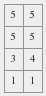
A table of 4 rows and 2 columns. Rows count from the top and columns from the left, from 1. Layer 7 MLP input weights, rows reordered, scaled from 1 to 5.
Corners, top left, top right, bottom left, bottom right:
5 5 1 1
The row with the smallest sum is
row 4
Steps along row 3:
up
